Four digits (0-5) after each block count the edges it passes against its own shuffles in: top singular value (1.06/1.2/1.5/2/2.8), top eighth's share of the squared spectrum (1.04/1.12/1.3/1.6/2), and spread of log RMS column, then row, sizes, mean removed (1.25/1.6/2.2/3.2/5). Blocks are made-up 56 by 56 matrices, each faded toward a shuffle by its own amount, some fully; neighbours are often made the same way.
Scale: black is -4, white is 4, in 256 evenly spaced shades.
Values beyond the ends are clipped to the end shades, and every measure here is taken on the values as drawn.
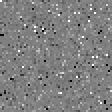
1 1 0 0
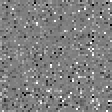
3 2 1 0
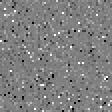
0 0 0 0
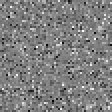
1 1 0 0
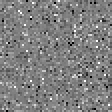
2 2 0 0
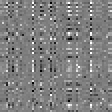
5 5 3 3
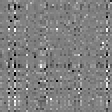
5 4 3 2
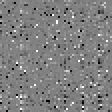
3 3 2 1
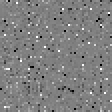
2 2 0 0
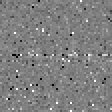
2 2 0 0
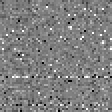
3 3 0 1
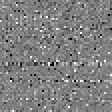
3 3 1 2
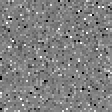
0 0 0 0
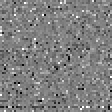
3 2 0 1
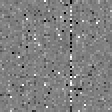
4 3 1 0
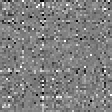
4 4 2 2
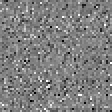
3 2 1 1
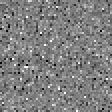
0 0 0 0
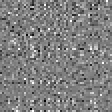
4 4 2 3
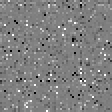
3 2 0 0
